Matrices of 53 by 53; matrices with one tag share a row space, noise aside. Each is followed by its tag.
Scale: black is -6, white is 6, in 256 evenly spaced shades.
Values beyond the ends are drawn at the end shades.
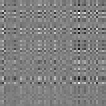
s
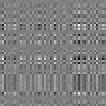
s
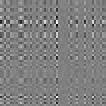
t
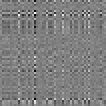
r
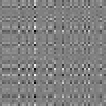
r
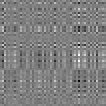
s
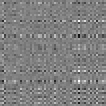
s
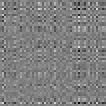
s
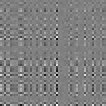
t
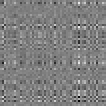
s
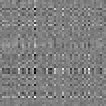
r
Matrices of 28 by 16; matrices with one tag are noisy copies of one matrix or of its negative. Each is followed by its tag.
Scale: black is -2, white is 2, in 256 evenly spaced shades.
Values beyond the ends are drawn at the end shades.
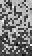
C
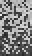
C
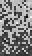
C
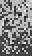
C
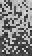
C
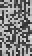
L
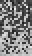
C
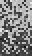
C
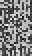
L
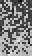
C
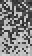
C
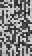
L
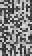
L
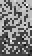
C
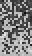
C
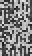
L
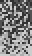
C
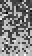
C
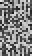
L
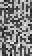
L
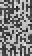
L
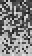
C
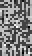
L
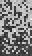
C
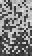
C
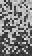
C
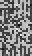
L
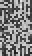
L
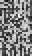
L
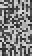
L
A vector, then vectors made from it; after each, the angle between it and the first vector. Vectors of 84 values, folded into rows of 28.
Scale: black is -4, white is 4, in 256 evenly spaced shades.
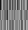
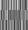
nearly opposite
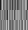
nearly parallel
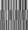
nearly opposite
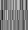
partly opposed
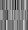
partly aligned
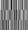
partly opposed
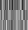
partly aligned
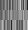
partly aligned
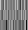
partly opposed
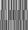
nearly opposite
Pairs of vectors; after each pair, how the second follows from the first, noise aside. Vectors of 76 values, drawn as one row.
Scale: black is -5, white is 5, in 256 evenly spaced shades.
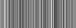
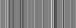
partly zeroed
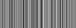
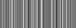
negated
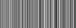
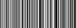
scaled up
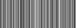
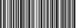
scaled up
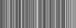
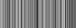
negated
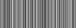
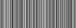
negated
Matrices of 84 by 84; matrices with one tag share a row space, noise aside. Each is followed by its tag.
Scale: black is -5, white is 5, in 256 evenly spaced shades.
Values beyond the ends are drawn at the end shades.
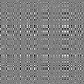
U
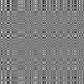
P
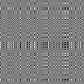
U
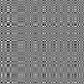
P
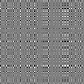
U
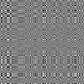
P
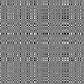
U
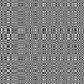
P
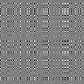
U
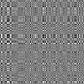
P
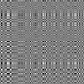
P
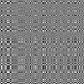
P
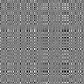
U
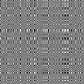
U
